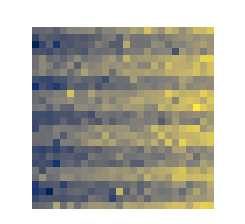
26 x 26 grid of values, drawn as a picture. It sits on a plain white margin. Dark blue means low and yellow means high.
Horizontal stripes repeat 5 times down the table. The histogram is bell-shaped. Values rise toward the right.
